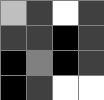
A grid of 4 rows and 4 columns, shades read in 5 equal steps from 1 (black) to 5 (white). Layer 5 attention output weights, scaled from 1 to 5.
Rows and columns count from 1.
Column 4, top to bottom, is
2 2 2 5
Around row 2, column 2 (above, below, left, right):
2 3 2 1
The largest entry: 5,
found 3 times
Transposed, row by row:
4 2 1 1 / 2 2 3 2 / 5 1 1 5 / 2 2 2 5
